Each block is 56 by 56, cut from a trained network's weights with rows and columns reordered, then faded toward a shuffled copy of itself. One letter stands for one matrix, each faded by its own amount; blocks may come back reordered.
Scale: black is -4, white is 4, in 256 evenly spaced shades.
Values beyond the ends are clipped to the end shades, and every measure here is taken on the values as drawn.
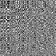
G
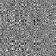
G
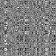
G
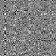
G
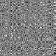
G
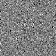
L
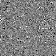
L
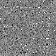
L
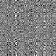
G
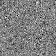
L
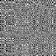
G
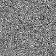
L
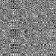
G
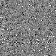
L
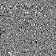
L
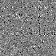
L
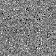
L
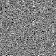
L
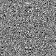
L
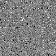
L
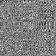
G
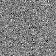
L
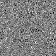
L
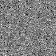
L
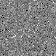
L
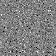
L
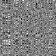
G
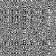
G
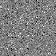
L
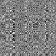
G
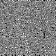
L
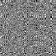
G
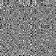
G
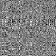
G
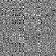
G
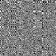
G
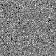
L
